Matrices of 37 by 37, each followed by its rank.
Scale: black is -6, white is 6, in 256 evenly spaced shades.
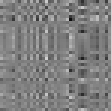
two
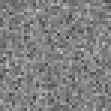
full rank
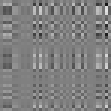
one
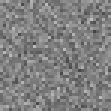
full rank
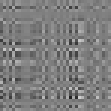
two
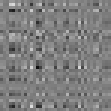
two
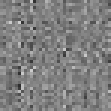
five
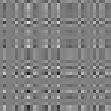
one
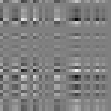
one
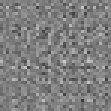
five
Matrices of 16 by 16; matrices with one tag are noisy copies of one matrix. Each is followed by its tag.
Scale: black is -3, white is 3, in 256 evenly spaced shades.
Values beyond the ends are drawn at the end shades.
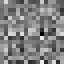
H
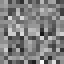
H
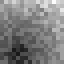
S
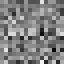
H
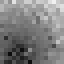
S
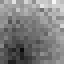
S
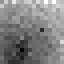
S
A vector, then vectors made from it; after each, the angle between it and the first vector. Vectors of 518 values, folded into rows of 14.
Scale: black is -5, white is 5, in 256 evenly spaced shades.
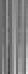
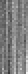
nearly parallel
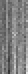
nearly parallel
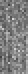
partly aligned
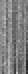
nearly opposite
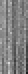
nearly opposite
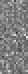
orthogonal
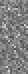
orthogonal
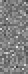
orthogonal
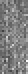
partly aligned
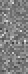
orthogonal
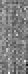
partly opposed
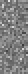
orthogonal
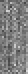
partly aligned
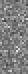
orthogonal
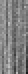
nearly opposite
